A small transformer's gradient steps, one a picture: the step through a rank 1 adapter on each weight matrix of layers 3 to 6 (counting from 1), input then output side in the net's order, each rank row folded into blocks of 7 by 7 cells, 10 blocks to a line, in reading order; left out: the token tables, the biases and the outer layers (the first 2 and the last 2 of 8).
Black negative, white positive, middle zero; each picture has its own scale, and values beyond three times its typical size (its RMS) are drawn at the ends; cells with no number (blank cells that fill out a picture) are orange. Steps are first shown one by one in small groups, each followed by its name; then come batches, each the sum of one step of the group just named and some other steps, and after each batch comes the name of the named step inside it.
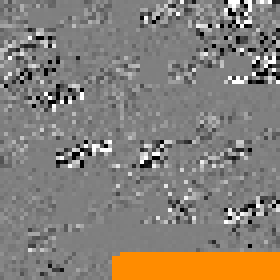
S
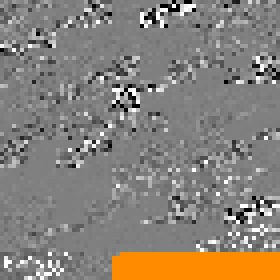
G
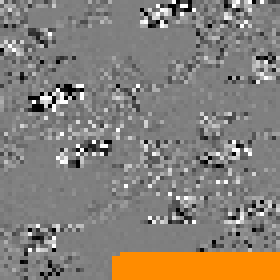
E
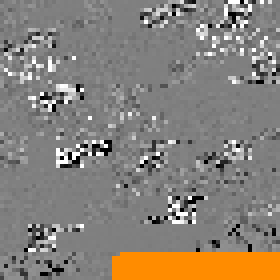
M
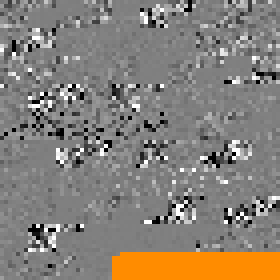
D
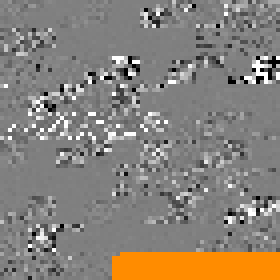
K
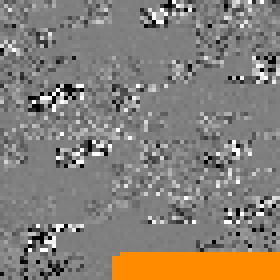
E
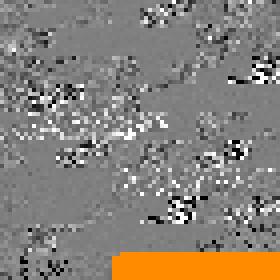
E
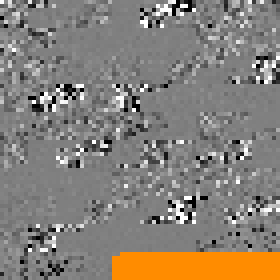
E
